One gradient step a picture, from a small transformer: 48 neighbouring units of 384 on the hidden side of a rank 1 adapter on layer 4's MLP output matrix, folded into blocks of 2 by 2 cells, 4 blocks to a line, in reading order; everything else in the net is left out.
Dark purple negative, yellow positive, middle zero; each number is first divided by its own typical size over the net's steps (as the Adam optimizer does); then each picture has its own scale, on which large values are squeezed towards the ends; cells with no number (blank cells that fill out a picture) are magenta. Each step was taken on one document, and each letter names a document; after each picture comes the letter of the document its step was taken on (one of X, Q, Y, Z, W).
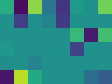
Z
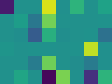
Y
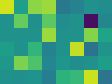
Y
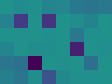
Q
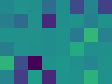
Q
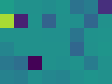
Q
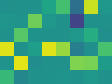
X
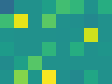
Q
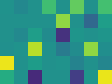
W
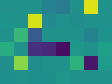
X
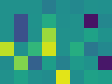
Y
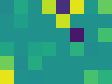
Z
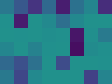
Z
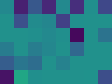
Z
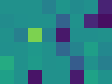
W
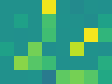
Y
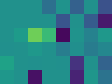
W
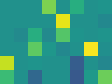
W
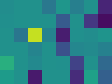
W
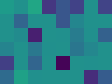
Z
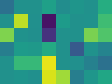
Y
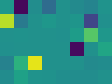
Q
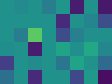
W
